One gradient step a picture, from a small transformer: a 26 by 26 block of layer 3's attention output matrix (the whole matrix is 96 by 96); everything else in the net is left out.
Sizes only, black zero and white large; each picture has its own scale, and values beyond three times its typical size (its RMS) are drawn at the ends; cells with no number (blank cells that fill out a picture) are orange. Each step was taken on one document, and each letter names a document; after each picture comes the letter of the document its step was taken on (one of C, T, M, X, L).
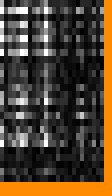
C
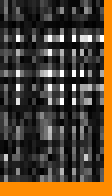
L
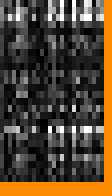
L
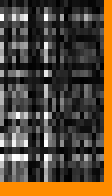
C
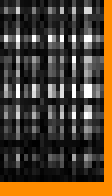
L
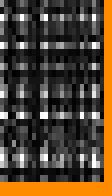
C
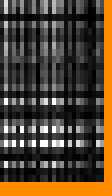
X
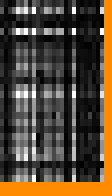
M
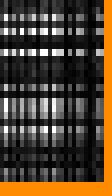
X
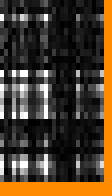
C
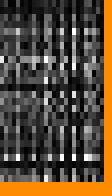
L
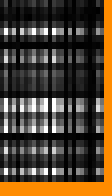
X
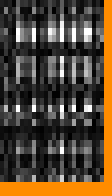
L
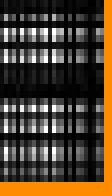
X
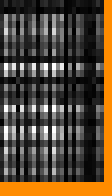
X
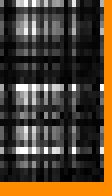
M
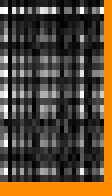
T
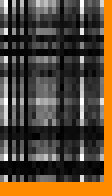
T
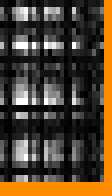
M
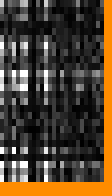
C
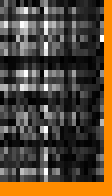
M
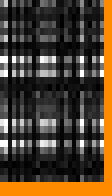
T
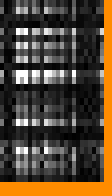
M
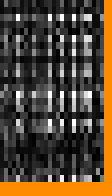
L
